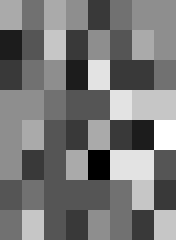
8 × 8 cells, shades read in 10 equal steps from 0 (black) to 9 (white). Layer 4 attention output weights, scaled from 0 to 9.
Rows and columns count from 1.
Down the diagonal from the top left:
6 3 5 3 6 8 7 7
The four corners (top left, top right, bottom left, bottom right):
6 5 4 7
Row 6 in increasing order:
0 2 3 3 5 6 8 8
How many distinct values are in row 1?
4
